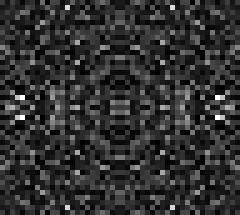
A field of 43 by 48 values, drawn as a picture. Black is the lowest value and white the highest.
No overall slope runs across the table. The grain is fine, like static. Most values sit low, with a long tail of high ones. Its left and right halves mirror each other, and so do its top and bottom. No regular stripes run through it. On average the colour sits 20% of the way up the scale.
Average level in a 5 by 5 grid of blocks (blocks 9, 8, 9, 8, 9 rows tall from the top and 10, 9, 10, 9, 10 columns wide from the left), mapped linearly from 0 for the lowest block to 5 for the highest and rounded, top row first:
0 1 1 1 0
1 0 1 0 1
3 5 2 5 3
1 0 1 0 1
0 1 1 1 0
